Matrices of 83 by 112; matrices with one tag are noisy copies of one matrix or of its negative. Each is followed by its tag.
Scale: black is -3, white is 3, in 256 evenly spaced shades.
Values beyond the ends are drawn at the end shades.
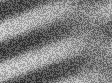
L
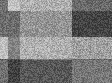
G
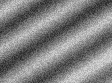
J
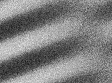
L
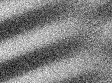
L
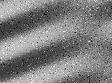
L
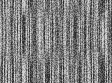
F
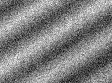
J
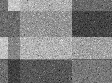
G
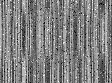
F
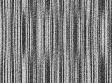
F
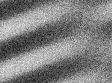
L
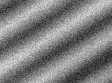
J
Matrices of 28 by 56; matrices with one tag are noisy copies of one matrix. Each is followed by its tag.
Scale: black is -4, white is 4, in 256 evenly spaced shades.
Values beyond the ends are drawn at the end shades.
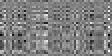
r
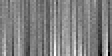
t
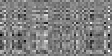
r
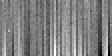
t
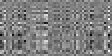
r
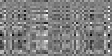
r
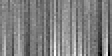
t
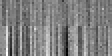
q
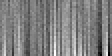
t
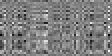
r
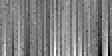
t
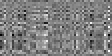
r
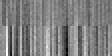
q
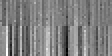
q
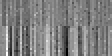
q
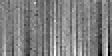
t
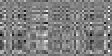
r
